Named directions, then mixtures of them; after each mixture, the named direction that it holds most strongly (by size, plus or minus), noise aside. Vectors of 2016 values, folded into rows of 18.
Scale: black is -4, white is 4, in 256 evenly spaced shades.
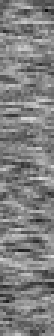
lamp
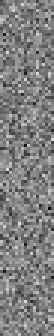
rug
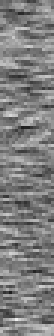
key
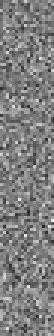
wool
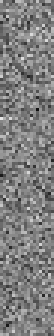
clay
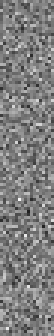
wool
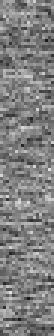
key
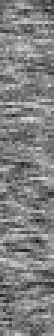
lamp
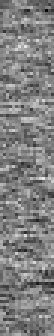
lamp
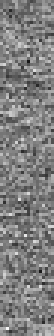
wool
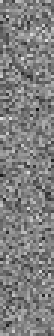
clay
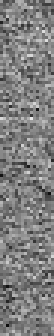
clay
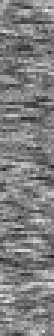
lamp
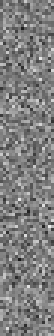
wool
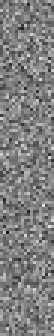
wool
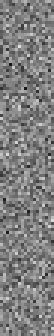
wool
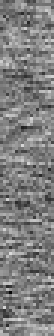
key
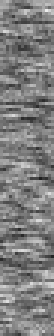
lamp
